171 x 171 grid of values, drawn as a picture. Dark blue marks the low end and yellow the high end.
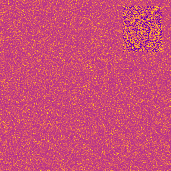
Fine speckle covers the field. Values change most from cell to cell in the top right. In the top right lies a patch that is rougher than the rest. On average the colour sits 50% of the way up the scale. Neither half mirrors the other. There is no overall slope.
